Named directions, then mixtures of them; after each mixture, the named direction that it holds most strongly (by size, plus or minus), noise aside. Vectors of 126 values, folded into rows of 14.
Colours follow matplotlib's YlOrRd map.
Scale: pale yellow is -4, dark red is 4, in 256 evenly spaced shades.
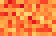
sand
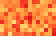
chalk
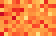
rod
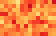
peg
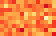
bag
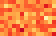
bag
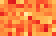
sand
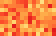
chalk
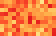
chalk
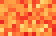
chalk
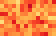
peg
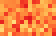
chalk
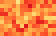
peg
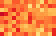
rod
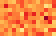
bag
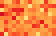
rod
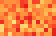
chalk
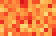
chalk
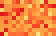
rod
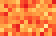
chalk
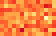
bag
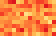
bag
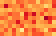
bag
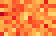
rod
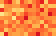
rod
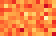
bag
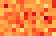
bag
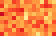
rod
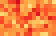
peg
